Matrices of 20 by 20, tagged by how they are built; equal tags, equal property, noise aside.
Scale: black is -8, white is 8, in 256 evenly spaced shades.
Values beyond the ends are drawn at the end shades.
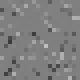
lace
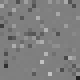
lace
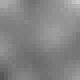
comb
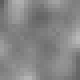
comb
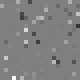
lace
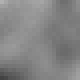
comb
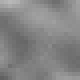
comb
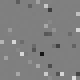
lace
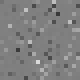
lace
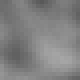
comb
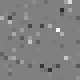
lace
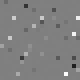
lace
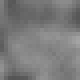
comb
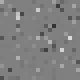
lace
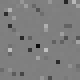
lace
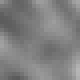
comb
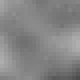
comb
